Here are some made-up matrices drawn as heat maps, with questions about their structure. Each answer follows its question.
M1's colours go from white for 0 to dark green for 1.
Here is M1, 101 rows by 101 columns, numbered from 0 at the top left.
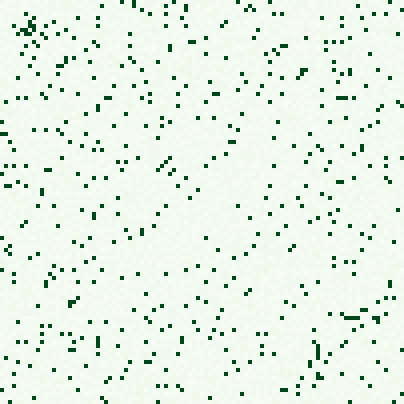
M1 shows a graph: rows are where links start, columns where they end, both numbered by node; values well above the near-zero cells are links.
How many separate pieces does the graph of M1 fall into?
2
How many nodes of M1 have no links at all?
1
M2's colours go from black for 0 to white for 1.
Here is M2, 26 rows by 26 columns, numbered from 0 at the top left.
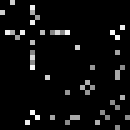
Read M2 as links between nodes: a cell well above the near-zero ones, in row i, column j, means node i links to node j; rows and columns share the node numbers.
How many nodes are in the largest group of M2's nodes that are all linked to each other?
2
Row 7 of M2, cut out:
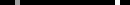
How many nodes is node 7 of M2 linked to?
2
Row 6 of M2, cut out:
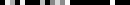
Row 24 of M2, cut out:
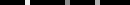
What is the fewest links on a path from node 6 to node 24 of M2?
2
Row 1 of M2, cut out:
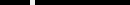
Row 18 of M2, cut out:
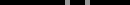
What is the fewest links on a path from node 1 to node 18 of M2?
3
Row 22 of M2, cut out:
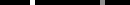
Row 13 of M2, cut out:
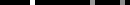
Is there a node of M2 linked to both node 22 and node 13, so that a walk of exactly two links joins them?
yes
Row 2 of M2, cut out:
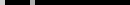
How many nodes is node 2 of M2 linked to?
2
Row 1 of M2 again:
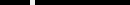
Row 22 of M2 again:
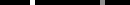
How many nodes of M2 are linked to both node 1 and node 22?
1
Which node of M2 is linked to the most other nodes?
node 6
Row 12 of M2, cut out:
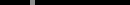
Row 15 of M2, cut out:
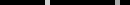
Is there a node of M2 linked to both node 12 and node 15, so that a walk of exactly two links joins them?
no
